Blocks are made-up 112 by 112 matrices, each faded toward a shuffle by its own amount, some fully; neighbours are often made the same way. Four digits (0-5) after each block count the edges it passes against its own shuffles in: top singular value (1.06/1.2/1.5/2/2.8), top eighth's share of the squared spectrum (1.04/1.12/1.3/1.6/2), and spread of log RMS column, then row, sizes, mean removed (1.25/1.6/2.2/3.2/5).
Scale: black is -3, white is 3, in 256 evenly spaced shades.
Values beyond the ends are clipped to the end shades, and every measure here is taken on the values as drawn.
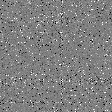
2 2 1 1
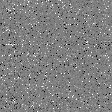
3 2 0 1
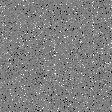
2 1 0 0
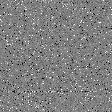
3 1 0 0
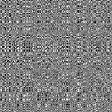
5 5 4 4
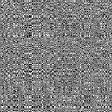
5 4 3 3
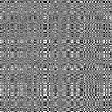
5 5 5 4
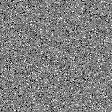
3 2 1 1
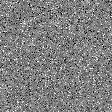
1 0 0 0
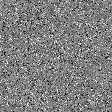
0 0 0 0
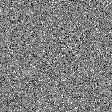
3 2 0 0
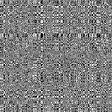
5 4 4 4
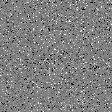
2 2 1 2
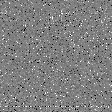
3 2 0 1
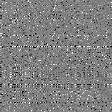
5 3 2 3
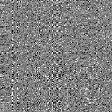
5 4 3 2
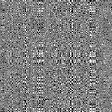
5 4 4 3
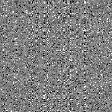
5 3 3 2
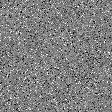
0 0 0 0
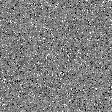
2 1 0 0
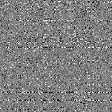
4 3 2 3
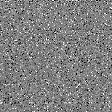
3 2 1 1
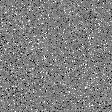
0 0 0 0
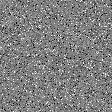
0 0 0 0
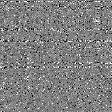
4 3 2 3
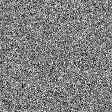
2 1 0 0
